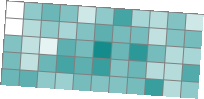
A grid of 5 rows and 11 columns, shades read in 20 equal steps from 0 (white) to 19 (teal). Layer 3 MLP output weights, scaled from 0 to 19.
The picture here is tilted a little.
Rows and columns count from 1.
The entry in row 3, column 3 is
2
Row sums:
86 93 113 120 115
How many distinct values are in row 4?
9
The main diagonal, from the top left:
0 6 2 15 11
